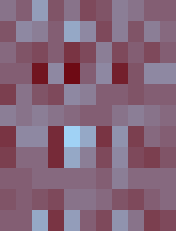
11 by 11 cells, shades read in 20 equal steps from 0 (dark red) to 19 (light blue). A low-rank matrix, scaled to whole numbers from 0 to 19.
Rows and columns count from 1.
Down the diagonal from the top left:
10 12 6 12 12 8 4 12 9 8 6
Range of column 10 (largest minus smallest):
7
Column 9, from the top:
10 7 8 7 7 11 5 6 9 6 10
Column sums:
82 100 102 76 117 104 85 104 86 91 93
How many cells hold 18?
0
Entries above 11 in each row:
1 3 0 4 1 0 5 2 0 0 3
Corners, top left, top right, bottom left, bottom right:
10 8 8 6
